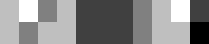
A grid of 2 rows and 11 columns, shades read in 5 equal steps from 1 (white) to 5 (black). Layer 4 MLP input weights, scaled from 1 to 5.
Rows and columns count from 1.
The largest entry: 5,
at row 2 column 11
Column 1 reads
2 2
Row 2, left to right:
2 3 2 2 4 4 4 3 2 2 5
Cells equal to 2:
8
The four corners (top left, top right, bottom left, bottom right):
2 4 2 5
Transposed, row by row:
2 2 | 1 3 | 3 2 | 2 2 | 4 4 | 4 4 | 4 4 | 3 3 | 2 2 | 1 2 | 4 5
